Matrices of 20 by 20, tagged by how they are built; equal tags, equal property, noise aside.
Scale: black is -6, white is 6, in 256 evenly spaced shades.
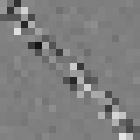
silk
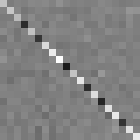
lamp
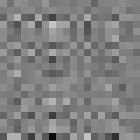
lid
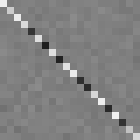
lamp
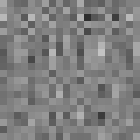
lid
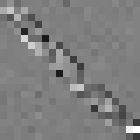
silk
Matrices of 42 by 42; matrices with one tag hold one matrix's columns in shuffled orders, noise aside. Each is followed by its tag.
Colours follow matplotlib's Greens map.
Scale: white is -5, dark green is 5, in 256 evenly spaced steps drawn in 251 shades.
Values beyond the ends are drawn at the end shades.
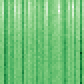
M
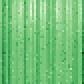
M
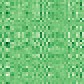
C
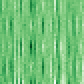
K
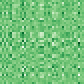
C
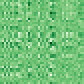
C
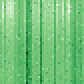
M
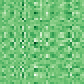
C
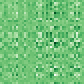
C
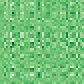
C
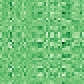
C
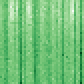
M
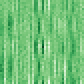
K
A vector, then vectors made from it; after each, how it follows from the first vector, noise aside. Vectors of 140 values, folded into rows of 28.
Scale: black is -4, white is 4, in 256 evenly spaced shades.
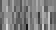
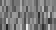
sign-scrambled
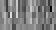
wrapped around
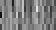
wrapped around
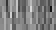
wrapped around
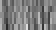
negated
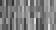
wrapped around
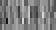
wrapped around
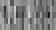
wrapped around
